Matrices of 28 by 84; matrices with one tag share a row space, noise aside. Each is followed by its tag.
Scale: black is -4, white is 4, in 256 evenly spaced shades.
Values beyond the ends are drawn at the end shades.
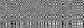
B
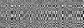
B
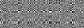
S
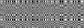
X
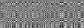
X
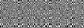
S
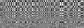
X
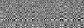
X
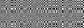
B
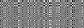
S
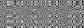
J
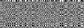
X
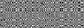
X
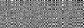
B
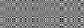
X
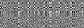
S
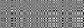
B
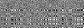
B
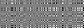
B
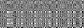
J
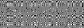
J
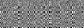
S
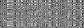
J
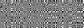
B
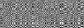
X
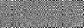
B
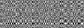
X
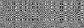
X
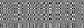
S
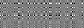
S
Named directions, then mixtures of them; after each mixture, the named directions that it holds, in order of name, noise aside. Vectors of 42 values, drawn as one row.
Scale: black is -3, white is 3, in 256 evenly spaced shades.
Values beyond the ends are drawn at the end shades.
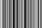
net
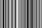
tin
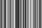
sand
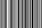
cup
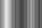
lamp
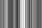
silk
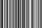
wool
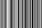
cup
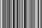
net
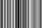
sand, wool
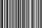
wool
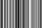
sand, wool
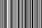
cup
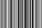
cup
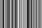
cup, silk, tin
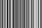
cup, net, wool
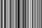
cup, sand, wool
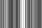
silk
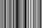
net, sand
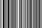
cup, tin, wool
